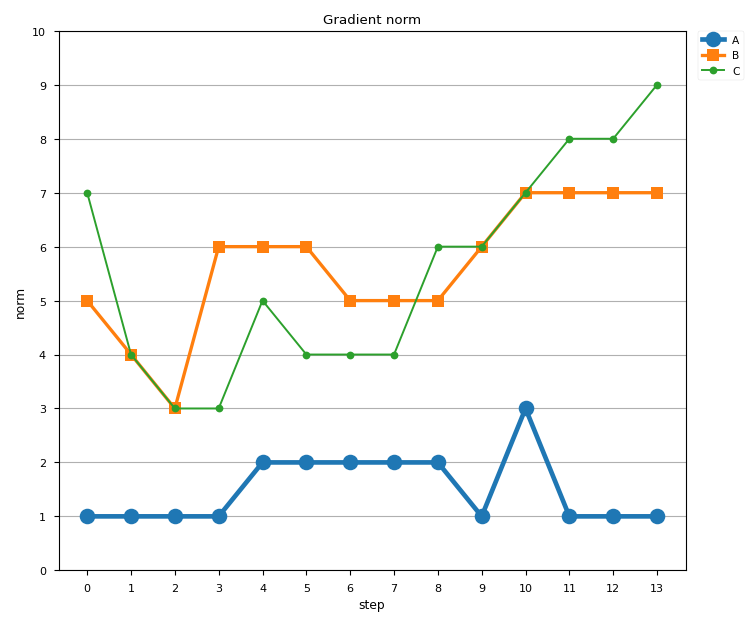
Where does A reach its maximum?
10
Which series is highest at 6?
B
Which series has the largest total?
B
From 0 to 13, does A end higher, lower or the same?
the same
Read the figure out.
Title: Gradient norm
x-axis: step, ticks 0 1 2 3 4 5 6 7 8 9 10 11 12 13
y-axis: norm, ticks 0 1 2 3 4 5 6 7 8 9 10
Legend: A, B, C
Values:
A: 1 1 1 1 2 2 2 2 2 1 3 1 1 1
B: 5 4 3 6 6 6 5 5 5 6 7 7 7 7
C: 7 4 3 3 5 4 4 4 6 6 7 8 8 9
